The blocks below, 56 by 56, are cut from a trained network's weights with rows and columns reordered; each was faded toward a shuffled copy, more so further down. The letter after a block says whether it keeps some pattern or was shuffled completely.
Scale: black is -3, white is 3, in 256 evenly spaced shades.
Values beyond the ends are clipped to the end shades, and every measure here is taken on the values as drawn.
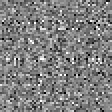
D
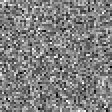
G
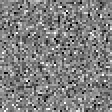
G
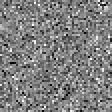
G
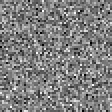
G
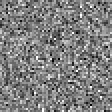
D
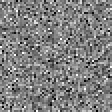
G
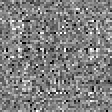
D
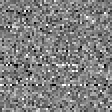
D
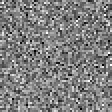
G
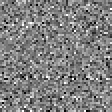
D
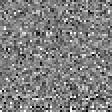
D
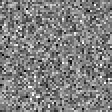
G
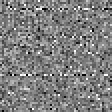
D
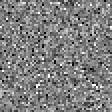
G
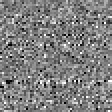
D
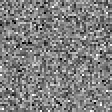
G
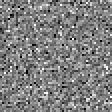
G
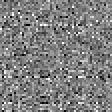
D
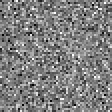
G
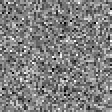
D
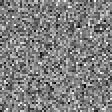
G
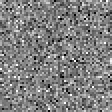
G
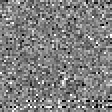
D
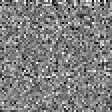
D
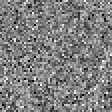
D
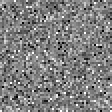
G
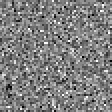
G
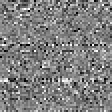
D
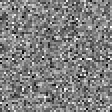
D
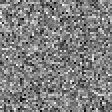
G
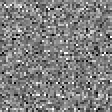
D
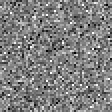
G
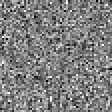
D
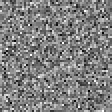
G
